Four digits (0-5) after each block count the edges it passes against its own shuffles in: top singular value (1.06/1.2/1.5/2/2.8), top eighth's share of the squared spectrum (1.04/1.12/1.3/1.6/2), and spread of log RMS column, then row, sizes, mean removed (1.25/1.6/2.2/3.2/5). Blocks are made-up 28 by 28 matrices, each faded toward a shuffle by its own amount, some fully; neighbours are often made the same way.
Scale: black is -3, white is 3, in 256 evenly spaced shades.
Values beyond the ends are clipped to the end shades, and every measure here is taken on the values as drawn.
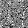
0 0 0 0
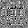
3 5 2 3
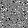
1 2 0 0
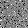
0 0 0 0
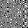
3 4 2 1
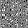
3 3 2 1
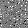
2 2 0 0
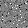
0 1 0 0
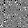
3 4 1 0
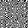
3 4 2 1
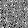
0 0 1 0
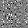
3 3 2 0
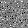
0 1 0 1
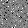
0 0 0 0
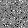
0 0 0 0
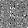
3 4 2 0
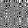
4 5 3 2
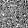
2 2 1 0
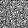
1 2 1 0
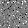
1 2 0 0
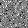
1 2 0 0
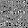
2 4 0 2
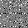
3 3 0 1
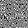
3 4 1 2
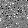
0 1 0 0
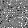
2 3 0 1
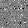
2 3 0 1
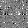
3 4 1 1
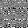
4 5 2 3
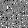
1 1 0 0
